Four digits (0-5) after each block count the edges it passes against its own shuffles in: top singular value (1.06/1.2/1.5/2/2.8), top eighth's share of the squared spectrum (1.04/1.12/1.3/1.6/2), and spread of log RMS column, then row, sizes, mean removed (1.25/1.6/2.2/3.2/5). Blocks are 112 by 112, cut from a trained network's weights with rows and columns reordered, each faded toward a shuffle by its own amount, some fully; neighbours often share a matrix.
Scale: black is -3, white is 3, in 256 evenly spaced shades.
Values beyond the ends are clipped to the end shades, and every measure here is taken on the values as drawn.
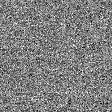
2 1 0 0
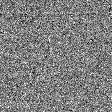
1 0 0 0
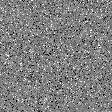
0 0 0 0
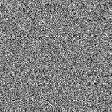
4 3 0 2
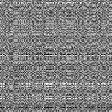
5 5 2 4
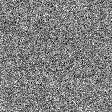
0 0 0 0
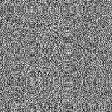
4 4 2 1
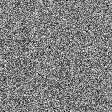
2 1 0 0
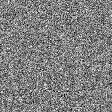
2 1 0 0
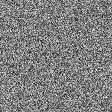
0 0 0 0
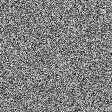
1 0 0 0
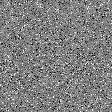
1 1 0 0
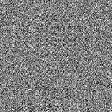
4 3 2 1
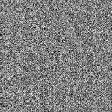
4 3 1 1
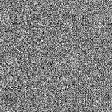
4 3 0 0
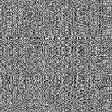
4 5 2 2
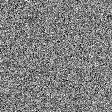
2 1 0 0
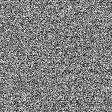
2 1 0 0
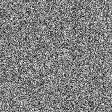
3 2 0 0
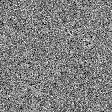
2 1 0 0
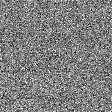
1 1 0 0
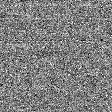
2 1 0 0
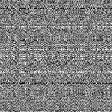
4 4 2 3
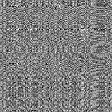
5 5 2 3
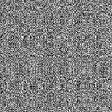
4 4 2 2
